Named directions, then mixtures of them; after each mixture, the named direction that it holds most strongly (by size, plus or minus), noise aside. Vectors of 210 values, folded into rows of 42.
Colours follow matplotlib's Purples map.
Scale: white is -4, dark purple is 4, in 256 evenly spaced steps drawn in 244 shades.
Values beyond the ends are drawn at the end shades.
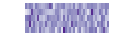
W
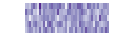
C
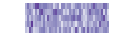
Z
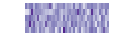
W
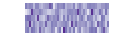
W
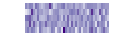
W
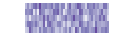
C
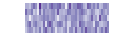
C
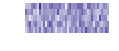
C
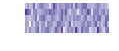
W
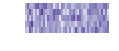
Z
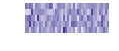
W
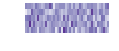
W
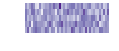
Z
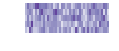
Z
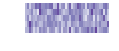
Z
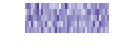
C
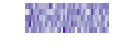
W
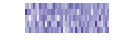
W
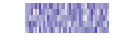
C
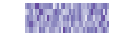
Z
